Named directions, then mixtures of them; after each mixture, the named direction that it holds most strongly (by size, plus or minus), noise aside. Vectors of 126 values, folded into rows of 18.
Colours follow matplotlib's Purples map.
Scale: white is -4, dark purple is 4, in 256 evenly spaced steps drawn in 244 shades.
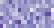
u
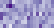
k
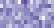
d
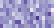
u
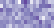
d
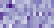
k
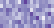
d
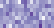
d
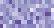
u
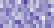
d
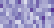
d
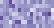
u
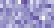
d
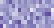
u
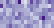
d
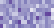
u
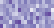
u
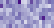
d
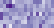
k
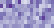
d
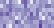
d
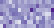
u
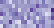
u
